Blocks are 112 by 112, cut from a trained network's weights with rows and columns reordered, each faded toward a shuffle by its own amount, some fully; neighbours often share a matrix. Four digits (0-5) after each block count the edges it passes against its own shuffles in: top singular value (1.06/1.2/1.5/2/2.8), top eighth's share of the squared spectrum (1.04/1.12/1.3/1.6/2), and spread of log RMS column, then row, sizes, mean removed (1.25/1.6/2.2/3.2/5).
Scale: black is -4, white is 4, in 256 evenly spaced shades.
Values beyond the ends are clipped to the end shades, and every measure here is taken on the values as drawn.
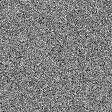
0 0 0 0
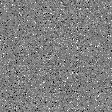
1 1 1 0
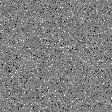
1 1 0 0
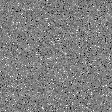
0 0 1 0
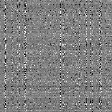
3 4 4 2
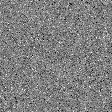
0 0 0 0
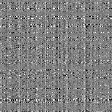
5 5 2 4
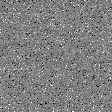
1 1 0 0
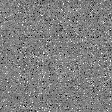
2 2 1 0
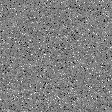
0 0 0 0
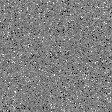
0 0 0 0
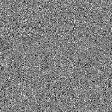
3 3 2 2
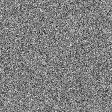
2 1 0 0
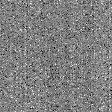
3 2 0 2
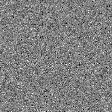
2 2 1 1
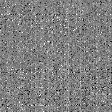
3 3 0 3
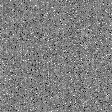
1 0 0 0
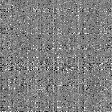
4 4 1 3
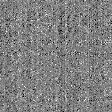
3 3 0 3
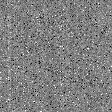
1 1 0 1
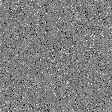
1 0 0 0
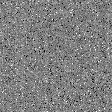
1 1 0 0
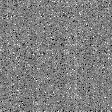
2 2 0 2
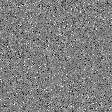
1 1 0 0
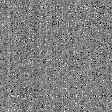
2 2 0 2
